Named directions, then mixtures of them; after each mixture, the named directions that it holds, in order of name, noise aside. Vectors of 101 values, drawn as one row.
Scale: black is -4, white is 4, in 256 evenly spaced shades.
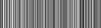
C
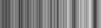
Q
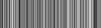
C, Q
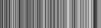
C, Q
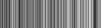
C, Q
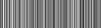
C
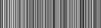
C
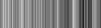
C, Q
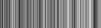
C, Q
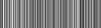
C
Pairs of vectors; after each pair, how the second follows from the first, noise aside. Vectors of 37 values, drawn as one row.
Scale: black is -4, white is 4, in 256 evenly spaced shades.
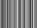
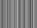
shrunk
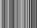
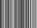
negated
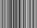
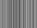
shrunk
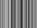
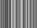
negated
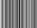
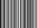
negated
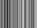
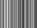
negated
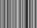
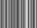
negated
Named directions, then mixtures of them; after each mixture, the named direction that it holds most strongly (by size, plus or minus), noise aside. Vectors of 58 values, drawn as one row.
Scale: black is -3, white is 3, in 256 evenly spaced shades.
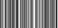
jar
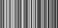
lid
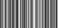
jar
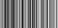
lid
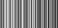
lid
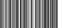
jar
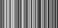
lid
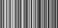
lid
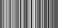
lid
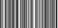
jar
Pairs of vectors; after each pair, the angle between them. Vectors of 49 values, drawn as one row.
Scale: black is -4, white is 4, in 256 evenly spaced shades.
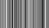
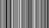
partly opposed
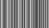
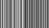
orthogonal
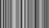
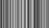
partly aligned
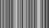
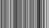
nearly opposite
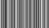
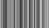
partly aligned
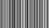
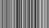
orthogonal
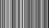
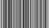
partly opposed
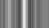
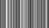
partly aligned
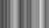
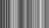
nearly parallel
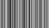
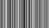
nearly parallel
